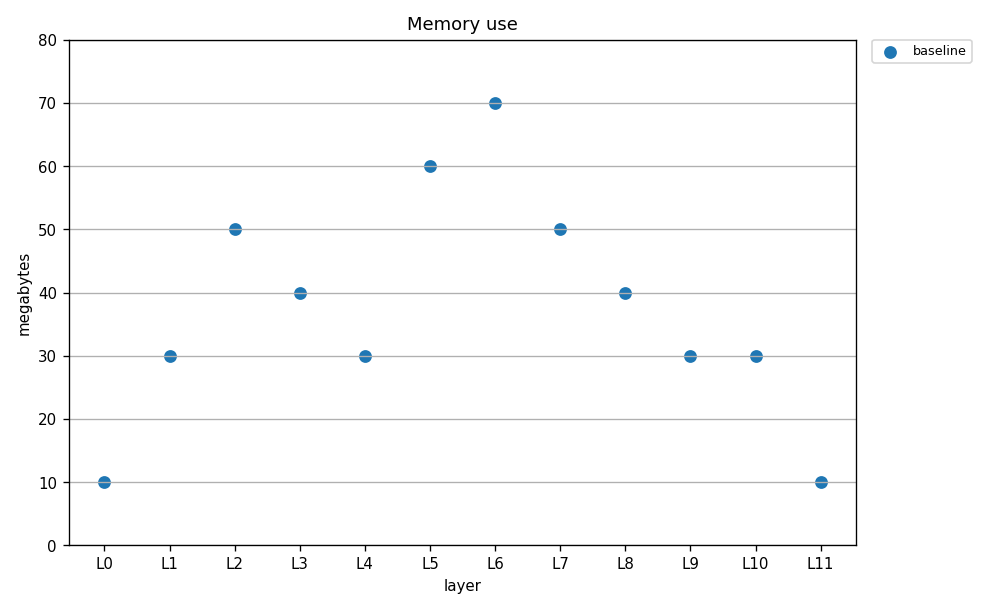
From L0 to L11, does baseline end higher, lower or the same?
the same
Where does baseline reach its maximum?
L6
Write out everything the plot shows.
Title: Memory use
x-axis: layer, ticks L0 L1 L2 L3 L4 L5 L6 L7 L8 L9 L10 L11
y-axis: megabytes, ticks 0 10 20 30 40 50 60 70 80
Legend: baseline
Values:
baseline: 10 30 50 40 30 60 70 50 40 30 30 10
